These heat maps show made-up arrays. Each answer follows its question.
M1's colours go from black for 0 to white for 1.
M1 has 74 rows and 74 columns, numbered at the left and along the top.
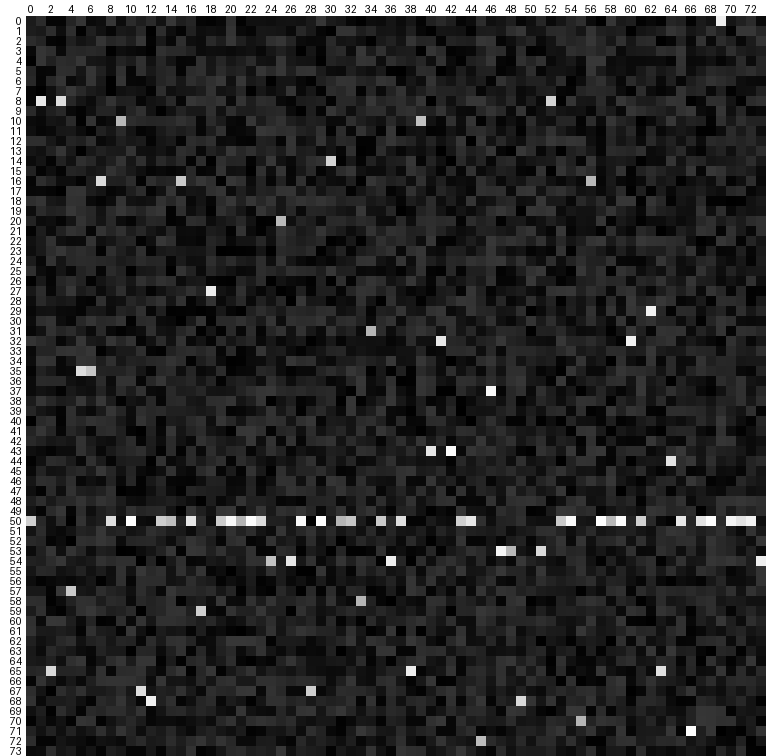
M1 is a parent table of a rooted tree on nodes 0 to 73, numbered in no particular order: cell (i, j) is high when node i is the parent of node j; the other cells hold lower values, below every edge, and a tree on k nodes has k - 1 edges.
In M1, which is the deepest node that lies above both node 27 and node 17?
50
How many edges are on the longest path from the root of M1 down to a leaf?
2
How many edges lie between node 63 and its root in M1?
2
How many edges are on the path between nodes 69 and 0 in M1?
1
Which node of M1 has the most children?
50
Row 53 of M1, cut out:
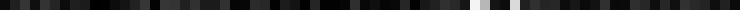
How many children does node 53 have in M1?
3
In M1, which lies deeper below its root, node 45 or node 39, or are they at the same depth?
the same depth
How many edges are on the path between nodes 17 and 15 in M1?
4
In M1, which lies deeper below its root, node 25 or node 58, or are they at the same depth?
node 25
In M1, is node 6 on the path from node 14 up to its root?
no
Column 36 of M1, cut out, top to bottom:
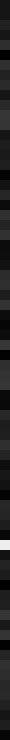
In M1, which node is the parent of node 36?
54
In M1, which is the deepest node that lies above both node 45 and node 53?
50
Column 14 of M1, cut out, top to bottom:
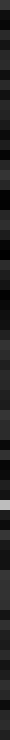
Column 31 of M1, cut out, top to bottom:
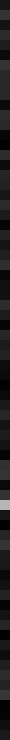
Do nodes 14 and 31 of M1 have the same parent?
yes
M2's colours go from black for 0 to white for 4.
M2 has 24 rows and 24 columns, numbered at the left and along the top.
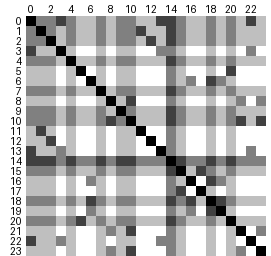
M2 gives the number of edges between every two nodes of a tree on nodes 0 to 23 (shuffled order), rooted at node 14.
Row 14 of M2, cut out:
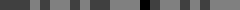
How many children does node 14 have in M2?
10
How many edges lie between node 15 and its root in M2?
1
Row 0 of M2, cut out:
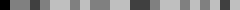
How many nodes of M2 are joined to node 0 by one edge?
4
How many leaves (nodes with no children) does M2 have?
16
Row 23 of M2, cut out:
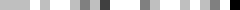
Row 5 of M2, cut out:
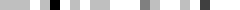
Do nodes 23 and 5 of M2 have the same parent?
no
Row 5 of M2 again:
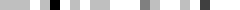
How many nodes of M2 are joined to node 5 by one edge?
1
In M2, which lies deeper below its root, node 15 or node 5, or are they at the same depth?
node 5
